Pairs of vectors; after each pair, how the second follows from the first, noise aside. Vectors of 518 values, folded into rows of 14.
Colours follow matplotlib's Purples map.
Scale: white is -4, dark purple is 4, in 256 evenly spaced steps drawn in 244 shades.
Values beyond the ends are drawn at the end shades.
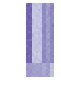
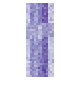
wrapped around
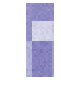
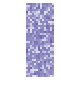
shuffled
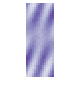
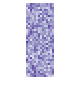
shuffled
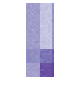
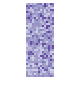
shuffled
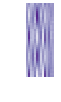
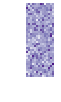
shuffled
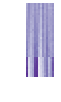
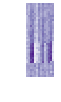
wrapped around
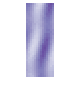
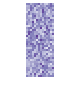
shuffled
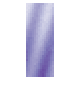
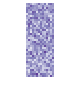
shuffled
